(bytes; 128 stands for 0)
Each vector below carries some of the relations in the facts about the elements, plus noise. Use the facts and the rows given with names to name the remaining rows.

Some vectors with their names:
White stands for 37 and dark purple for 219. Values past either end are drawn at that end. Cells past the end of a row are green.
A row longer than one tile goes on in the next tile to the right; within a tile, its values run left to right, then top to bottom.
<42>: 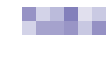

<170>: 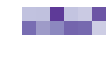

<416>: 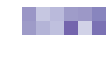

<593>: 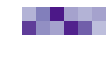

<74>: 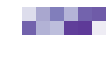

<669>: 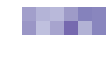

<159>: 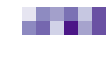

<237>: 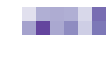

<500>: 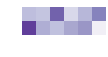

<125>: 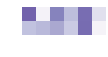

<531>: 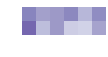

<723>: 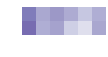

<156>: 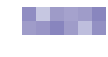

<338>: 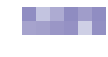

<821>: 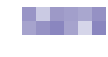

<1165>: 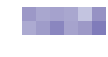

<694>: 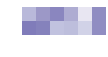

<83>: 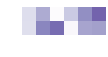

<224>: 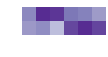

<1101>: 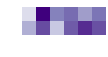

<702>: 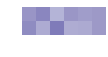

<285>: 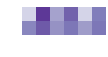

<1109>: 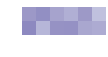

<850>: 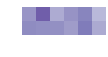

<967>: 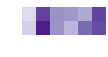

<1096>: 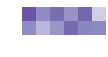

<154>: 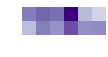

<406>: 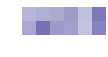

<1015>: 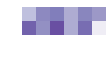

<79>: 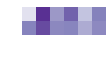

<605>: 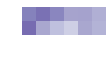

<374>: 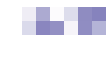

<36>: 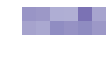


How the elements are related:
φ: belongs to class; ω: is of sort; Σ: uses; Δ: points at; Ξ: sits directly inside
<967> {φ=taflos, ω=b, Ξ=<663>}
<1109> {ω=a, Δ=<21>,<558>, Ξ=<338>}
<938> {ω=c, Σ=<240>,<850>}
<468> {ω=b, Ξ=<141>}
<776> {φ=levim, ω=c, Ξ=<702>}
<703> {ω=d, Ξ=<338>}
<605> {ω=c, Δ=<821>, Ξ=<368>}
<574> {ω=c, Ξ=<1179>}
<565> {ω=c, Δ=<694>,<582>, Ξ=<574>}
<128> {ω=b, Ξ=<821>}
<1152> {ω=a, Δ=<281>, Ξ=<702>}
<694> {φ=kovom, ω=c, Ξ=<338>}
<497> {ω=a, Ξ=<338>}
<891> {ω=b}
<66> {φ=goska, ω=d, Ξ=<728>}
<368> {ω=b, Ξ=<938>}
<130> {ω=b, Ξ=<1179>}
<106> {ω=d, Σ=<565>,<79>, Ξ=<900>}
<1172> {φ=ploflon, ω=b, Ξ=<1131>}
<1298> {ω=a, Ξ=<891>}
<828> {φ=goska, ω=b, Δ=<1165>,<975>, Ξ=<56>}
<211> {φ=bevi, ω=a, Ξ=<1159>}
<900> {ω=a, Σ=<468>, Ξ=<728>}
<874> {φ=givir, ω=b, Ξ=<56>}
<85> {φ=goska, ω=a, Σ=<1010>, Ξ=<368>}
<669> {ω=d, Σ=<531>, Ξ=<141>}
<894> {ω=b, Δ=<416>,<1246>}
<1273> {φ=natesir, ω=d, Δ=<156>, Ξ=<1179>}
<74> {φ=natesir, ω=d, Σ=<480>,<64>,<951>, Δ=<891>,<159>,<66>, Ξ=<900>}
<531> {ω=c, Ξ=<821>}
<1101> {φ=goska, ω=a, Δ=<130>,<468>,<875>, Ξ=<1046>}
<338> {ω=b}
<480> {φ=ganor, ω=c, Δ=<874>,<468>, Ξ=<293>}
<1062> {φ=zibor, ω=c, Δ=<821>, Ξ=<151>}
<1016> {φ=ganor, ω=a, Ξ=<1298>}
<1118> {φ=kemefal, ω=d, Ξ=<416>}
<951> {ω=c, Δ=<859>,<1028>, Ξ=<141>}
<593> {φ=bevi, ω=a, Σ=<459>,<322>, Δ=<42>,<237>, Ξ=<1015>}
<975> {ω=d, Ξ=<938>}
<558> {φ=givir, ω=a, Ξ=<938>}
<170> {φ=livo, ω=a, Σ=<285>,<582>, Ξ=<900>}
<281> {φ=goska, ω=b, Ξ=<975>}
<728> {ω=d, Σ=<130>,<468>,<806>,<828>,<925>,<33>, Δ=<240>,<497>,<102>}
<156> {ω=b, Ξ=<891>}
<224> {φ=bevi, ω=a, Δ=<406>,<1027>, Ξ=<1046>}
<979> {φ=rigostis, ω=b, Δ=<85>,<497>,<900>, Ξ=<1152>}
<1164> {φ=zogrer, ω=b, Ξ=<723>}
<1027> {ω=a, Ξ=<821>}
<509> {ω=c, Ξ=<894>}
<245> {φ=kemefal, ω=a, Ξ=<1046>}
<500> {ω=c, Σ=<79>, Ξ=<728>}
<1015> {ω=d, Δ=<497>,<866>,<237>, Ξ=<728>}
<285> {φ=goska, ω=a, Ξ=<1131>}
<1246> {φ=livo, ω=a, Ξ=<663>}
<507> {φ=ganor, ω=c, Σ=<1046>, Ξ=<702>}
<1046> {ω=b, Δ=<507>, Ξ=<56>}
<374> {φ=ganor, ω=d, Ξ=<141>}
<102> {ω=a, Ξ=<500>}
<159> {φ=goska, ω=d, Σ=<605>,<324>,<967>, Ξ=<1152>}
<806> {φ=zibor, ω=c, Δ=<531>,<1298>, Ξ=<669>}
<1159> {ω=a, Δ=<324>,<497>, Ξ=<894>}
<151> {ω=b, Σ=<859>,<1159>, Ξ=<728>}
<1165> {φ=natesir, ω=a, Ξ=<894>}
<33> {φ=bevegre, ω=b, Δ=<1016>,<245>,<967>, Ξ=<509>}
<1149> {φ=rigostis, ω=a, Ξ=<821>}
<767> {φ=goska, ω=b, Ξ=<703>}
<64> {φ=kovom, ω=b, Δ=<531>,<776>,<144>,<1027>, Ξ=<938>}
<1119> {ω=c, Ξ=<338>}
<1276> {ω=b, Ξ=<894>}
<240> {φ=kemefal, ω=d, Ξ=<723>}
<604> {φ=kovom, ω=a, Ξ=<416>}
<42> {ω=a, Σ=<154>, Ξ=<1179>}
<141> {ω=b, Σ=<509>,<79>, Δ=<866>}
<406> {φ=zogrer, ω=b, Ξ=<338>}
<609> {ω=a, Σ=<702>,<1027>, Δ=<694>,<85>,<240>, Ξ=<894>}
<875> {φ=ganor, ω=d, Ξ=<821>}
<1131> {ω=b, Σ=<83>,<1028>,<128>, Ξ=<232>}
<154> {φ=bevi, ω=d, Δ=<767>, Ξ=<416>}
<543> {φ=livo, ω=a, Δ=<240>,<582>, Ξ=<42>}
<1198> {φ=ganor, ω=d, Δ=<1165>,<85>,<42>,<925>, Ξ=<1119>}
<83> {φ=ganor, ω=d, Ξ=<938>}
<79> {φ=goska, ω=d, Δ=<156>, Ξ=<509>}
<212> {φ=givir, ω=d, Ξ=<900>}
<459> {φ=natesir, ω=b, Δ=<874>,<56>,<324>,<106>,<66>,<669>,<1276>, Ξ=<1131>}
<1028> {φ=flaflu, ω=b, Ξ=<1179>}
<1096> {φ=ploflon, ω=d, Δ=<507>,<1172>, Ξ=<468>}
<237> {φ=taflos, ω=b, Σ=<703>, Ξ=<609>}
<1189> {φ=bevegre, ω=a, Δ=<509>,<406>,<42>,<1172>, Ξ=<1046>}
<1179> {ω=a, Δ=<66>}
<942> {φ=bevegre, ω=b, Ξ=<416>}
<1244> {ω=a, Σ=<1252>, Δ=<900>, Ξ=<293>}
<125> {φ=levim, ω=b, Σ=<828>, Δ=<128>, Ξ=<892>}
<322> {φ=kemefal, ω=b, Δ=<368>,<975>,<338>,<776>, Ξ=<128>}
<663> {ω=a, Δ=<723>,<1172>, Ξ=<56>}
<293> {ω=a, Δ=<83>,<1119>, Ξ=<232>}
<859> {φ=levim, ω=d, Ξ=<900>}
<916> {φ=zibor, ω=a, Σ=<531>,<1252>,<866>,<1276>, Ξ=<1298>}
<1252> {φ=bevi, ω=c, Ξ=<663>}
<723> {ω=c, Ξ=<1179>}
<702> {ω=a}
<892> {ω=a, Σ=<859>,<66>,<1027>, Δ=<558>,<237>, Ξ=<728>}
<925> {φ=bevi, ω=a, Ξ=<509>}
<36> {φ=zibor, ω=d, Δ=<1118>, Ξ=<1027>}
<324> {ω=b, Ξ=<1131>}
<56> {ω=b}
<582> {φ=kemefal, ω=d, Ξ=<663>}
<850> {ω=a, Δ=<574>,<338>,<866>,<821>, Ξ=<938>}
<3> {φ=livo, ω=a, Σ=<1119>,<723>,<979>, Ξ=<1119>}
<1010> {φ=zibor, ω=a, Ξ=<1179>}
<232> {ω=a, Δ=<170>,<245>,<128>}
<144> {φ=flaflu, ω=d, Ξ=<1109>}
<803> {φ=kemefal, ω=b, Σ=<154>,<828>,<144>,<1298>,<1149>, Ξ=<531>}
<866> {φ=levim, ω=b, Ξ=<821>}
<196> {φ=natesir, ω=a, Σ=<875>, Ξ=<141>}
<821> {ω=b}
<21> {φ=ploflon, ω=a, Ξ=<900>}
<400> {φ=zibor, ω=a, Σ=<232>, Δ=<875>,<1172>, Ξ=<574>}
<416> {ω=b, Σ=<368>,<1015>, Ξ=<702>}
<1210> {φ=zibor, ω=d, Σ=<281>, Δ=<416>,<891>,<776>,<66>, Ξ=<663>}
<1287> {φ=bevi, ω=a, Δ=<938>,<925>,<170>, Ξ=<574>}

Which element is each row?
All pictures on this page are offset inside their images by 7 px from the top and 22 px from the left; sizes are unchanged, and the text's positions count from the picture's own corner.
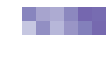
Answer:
<56>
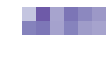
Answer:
<64>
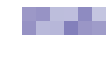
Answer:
<400>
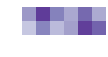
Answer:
<663>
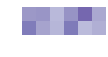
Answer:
<894>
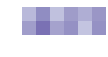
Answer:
<1164>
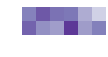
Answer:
<1287>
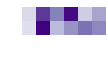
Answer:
<828>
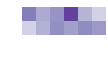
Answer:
<1149>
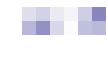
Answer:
<507>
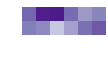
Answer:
<1252>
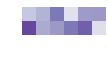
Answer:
<892>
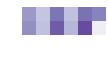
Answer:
<212>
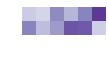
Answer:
<106>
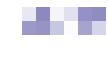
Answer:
<480>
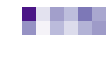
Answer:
<776>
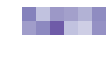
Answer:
<128>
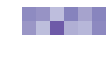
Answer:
<1027>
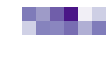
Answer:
<925>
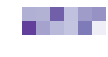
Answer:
<1062>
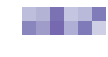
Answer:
<102>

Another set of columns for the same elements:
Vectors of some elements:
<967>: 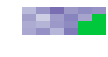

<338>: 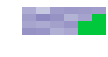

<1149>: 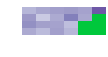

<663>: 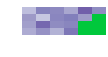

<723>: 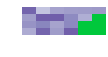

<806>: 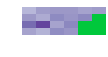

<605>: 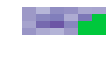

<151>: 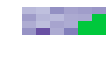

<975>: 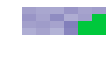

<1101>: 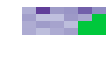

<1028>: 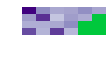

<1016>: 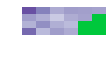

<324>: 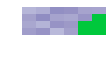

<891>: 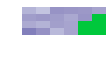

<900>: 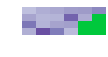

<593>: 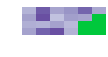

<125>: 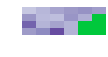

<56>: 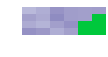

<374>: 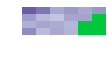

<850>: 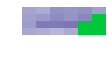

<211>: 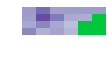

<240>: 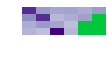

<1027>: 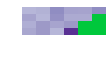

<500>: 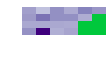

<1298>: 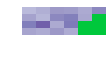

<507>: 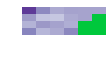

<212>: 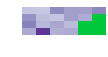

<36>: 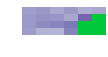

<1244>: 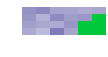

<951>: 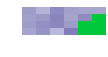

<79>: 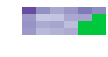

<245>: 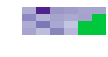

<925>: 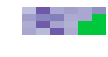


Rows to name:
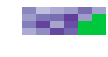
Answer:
<400>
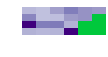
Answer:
<1096>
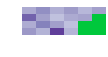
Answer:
<803>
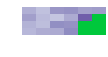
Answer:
<942>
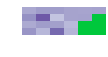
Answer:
<322>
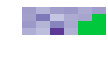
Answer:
<866>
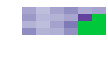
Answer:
<416>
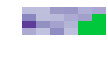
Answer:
<33>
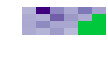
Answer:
<224>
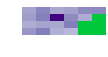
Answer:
<3>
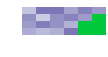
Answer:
<1189>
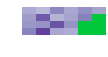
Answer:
<1062>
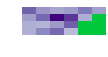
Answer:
<543>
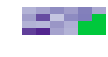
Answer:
<74>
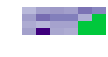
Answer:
<170>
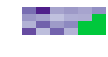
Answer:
<144>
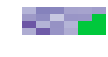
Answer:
<1015>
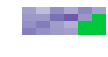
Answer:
<1179>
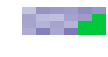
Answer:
<892>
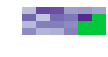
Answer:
<1210>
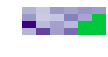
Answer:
<21>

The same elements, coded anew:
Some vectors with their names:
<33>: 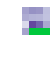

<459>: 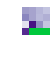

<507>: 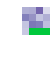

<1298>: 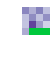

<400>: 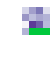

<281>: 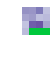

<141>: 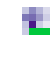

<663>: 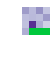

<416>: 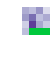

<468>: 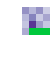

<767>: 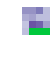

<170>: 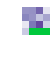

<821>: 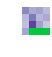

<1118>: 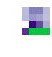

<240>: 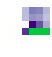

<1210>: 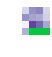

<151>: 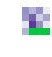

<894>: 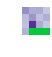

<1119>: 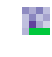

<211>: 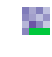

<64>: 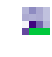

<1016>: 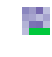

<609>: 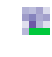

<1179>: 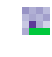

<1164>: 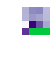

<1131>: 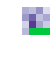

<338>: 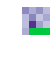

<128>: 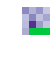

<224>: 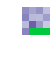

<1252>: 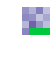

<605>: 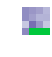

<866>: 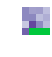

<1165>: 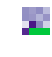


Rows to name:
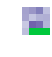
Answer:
<1101>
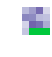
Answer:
<159>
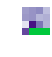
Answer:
<1028>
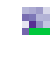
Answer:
<237>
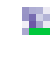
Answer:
<728>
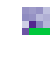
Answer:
<967>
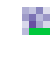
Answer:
<42>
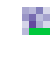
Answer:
<938>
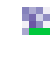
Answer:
<900>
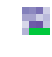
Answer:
<66>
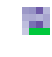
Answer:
<1246>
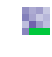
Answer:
<154>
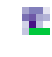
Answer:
<500>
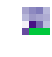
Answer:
<694>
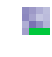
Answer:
<979>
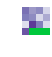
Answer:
<859>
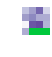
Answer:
<916>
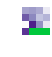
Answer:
<74>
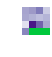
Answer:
<1172>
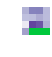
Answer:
<806>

